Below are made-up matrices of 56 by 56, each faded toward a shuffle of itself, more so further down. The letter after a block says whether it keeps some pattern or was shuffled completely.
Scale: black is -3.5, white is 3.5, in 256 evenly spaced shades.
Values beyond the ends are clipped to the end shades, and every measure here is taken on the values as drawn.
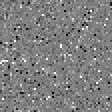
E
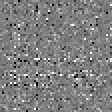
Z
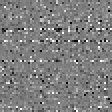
Z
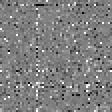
Z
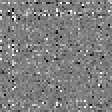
Z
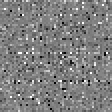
Z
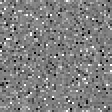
E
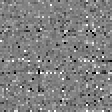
Z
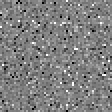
E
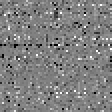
Z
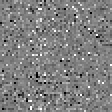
Z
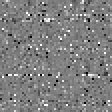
Z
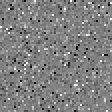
E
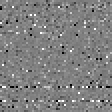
Z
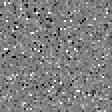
E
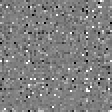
Z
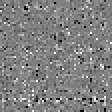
Z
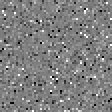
E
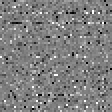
Z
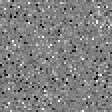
E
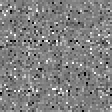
Z
